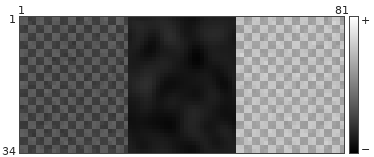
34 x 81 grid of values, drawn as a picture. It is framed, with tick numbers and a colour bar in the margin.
The table splits into one row of 3 panels. Panel 1,1: low, checkered. Panel 1,2: very low, blotchy, faint in contrast. Panel 1,3: high, checkered.
